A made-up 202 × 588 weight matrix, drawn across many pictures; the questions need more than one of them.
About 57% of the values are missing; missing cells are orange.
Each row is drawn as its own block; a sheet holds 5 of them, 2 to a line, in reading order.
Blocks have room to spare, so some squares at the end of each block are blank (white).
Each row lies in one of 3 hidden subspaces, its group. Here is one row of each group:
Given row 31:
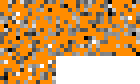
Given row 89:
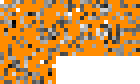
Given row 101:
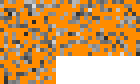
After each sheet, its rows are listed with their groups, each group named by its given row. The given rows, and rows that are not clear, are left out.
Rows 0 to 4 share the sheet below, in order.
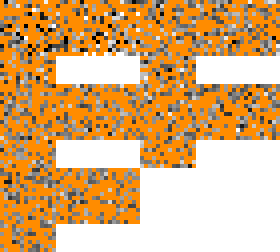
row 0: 101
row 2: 101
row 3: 31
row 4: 89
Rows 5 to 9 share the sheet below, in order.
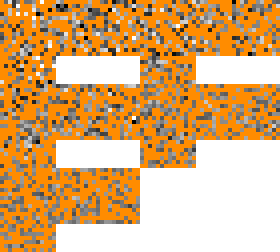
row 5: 31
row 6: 89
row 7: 31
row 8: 101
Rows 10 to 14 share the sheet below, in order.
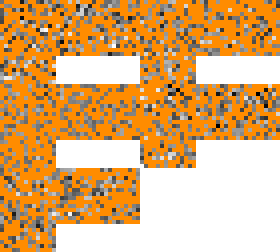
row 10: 101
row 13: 89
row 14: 31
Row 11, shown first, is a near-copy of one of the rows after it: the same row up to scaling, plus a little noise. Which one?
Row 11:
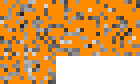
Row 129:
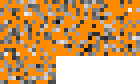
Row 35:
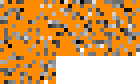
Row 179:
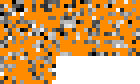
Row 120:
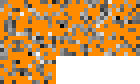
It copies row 129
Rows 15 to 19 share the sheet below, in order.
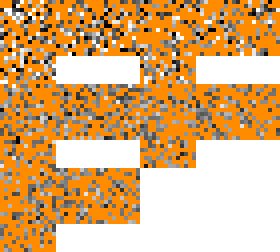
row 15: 31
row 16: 101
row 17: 89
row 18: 31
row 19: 89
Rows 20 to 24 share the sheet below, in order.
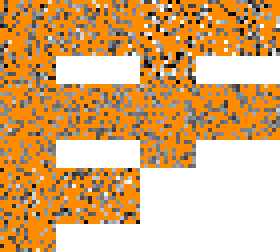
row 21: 89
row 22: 89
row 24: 89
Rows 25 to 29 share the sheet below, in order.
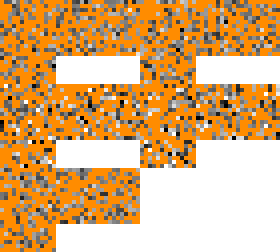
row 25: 101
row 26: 89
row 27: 89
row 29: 89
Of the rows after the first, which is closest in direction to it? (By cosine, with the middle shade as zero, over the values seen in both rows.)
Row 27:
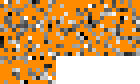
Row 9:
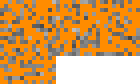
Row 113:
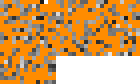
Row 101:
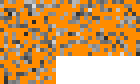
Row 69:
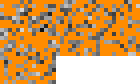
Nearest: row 101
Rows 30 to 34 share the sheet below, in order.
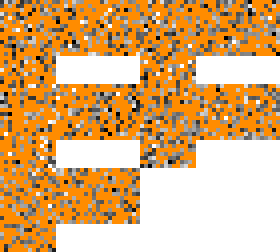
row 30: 31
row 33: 89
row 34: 101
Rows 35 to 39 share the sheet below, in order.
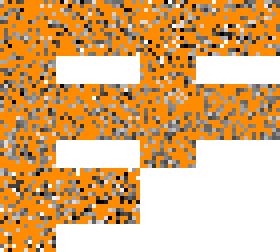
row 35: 89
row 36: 89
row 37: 89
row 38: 89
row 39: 89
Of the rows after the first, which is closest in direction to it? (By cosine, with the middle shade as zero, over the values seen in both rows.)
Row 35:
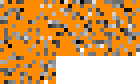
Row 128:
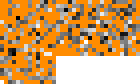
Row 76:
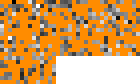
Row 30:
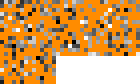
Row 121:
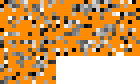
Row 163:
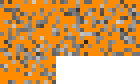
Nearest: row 163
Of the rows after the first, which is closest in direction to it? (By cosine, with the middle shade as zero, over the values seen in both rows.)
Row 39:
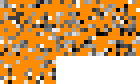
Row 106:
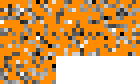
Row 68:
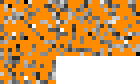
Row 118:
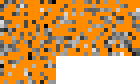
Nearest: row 118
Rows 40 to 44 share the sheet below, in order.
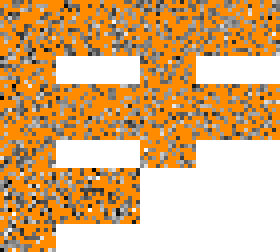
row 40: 101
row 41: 31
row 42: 89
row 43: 101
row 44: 101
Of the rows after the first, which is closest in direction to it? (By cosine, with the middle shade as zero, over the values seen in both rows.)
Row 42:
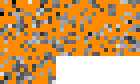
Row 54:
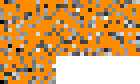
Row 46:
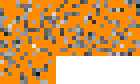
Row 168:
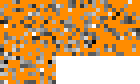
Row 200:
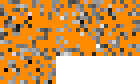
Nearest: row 46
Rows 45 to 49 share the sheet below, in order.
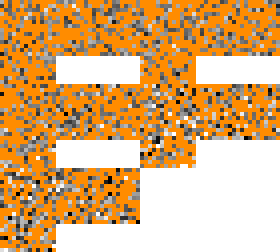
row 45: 101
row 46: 89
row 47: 101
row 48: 89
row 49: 31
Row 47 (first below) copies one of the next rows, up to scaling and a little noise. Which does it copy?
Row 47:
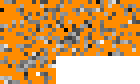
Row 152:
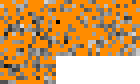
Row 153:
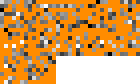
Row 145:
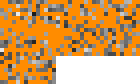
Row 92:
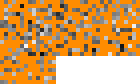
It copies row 153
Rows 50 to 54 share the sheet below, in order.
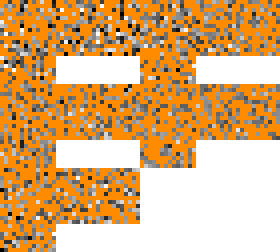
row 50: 101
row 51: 101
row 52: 89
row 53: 31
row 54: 89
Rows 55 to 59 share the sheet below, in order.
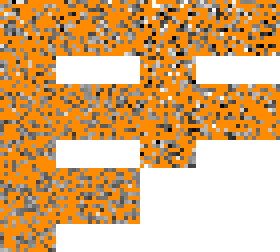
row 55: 89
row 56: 89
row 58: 31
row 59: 31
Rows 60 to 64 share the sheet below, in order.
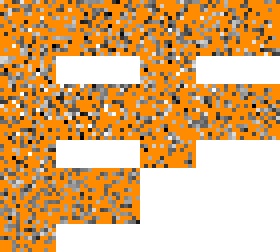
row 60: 31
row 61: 31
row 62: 89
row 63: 101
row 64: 31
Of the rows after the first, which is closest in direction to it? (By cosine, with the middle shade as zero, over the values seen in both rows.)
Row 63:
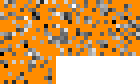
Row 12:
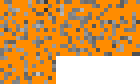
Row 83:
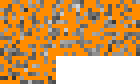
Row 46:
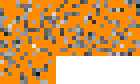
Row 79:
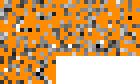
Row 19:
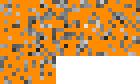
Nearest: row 83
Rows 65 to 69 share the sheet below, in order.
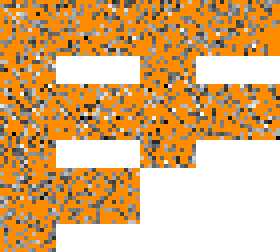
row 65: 31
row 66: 89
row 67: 89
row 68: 89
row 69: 89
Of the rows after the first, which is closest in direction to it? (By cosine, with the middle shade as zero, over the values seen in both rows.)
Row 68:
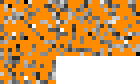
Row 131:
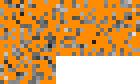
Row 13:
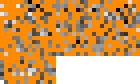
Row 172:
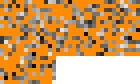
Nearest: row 172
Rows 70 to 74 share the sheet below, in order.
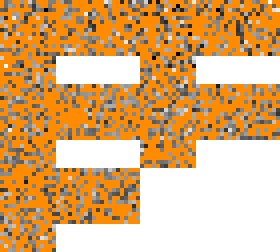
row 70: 101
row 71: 89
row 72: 89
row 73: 101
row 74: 31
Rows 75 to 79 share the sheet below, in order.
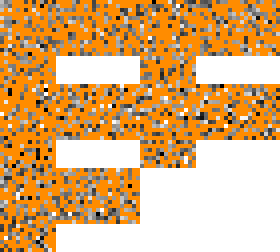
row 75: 89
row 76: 89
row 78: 89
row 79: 31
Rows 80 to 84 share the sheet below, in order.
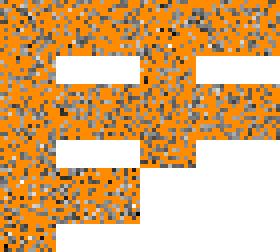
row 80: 31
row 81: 31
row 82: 89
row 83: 101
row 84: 31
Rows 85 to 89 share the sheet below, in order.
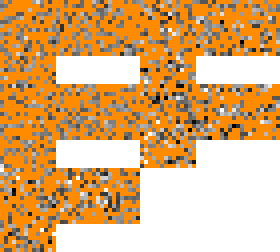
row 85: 89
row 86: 31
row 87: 89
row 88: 31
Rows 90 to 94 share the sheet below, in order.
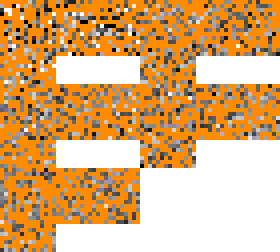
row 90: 31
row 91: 31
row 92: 101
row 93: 89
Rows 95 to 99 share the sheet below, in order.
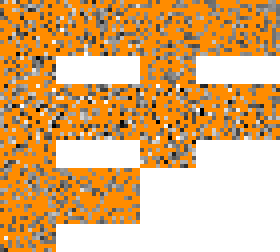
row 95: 89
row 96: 31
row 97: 89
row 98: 89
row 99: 31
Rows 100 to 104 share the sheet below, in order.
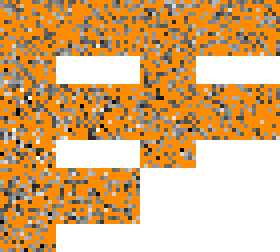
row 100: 31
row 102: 31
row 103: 31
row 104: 101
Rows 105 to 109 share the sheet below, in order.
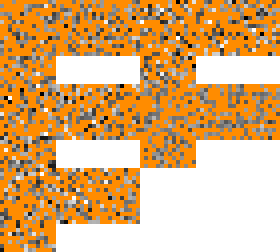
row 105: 89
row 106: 89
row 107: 101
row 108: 89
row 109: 89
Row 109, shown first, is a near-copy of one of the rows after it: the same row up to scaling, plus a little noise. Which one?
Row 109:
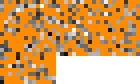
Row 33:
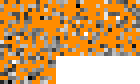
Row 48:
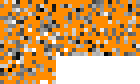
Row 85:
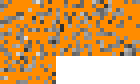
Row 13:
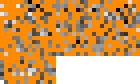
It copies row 33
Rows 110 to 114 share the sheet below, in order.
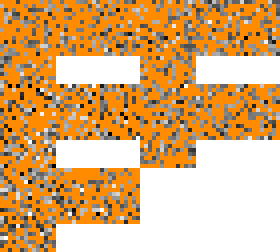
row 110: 89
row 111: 89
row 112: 89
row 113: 101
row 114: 31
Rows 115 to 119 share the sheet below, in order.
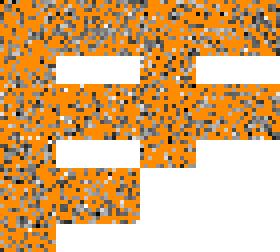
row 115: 89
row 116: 101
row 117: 101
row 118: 101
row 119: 31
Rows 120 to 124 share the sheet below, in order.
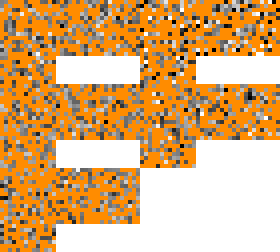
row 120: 89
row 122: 89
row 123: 89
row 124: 101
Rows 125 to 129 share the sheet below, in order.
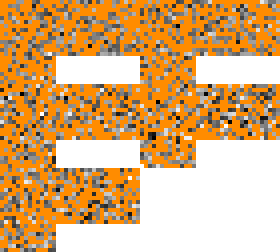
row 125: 101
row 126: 101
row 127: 101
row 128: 89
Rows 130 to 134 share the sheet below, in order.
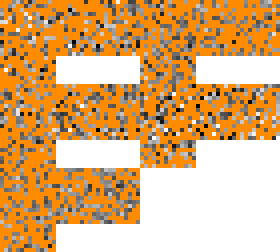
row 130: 31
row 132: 31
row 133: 101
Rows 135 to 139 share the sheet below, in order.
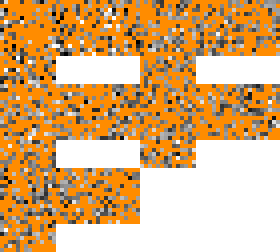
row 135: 31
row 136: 89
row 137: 101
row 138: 31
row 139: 101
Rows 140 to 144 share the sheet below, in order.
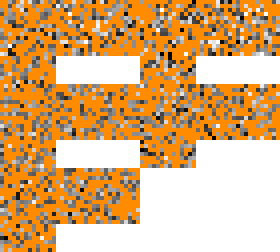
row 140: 89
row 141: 101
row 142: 89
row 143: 101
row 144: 31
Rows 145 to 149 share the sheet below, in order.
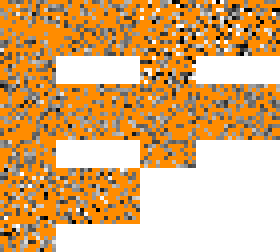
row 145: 101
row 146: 89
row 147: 101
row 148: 101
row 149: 101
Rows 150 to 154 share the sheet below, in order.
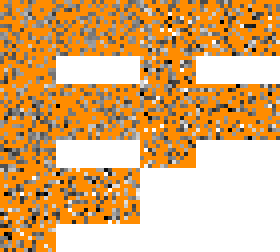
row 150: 31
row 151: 31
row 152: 101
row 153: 101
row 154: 101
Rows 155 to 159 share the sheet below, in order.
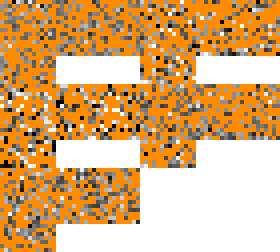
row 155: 89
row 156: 31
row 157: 31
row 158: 31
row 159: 89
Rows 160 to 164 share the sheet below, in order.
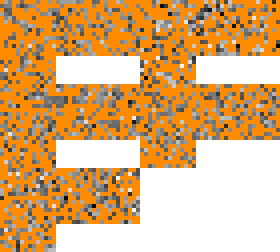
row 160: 31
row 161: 31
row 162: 31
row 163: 89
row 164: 101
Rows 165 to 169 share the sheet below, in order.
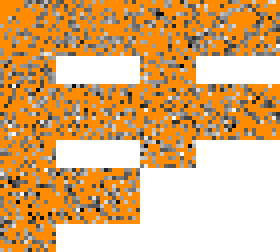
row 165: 101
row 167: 89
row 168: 31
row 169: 101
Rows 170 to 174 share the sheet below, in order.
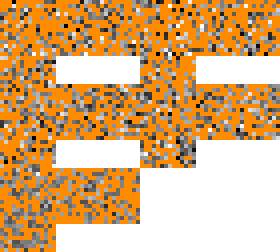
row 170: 101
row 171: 89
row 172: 89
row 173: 31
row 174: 89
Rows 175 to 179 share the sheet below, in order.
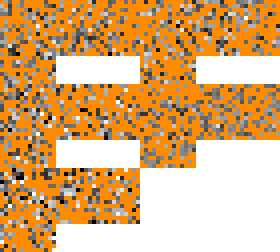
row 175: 89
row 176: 89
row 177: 89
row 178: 101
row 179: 89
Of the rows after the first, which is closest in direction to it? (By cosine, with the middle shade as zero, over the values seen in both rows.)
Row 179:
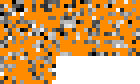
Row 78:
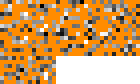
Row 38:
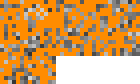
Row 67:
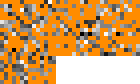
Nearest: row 38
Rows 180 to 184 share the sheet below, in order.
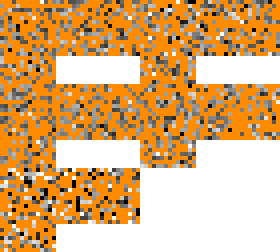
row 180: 31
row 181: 89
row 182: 31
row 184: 89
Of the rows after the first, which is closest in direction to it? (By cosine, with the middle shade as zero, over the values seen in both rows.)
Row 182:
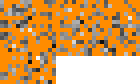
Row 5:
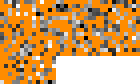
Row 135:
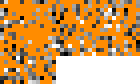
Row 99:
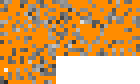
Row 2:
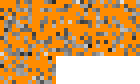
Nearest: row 5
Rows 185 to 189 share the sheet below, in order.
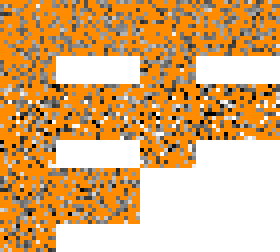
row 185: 89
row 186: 31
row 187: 101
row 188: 101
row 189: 31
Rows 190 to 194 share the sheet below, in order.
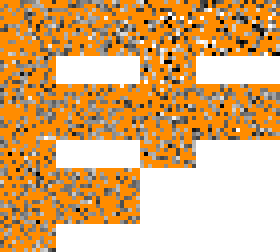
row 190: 89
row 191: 31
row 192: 101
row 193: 31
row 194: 89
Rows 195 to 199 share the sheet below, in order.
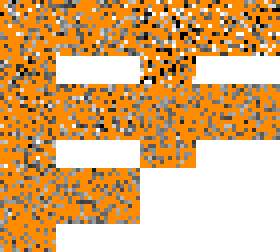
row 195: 89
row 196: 89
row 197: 31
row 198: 89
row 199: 89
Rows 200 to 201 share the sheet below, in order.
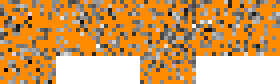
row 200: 31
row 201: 101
